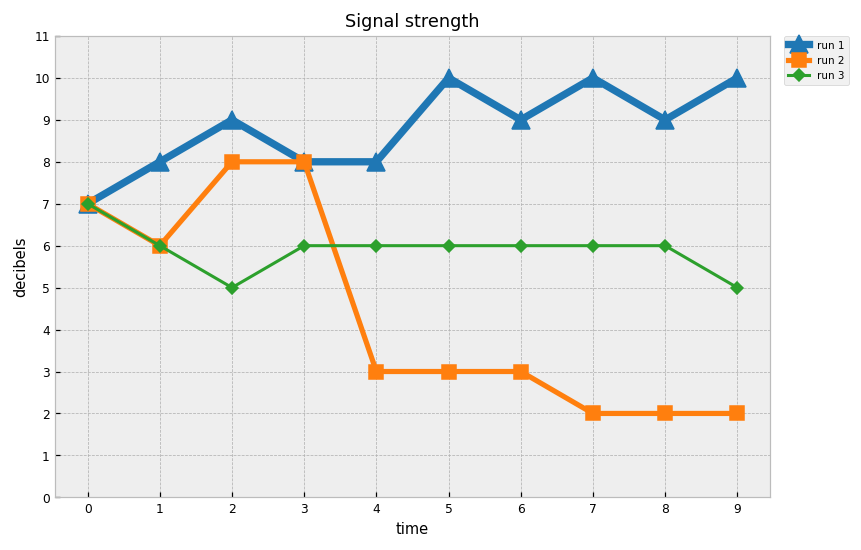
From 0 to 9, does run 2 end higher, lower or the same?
lower
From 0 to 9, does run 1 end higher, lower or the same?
higher
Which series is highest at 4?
run 1
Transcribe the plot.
Title: Signal strength
x-axis: time, ticks 0 1 2 3 4 5 6 7 8 9
y-axis: decibels, ticks 0 1 2 3 4 5 6 7 8 9 10 11
Legend: run 1, run 2, run 3
Values:
run 1: 7 8 9 8 8 10 9 10 9 10
run 2: 7 6 8 8 3 3 3 2 2 2
run 3: 7 6 5 6 6 6 6 6 6 5
